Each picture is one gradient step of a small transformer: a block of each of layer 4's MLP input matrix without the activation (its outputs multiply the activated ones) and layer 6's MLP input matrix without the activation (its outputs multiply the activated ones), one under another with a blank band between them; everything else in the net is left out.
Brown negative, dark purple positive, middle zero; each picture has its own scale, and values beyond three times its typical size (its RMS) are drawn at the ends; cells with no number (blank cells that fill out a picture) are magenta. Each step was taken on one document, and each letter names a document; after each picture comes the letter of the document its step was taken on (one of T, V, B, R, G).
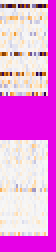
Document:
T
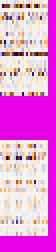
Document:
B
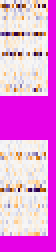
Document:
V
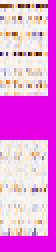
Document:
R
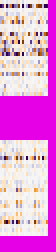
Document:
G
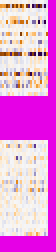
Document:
T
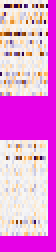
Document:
T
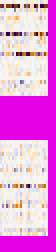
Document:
R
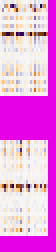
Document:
V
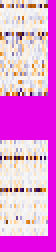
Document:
B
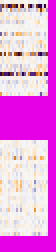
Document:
T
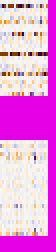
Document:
T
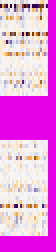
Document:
R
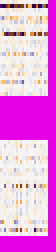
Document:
R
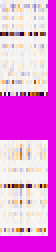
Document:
V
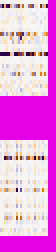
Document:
B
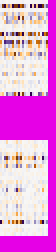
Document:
G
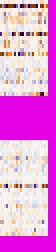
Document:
V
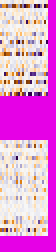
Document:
B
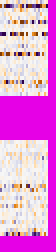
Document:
R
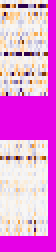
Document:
B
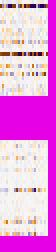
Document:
B
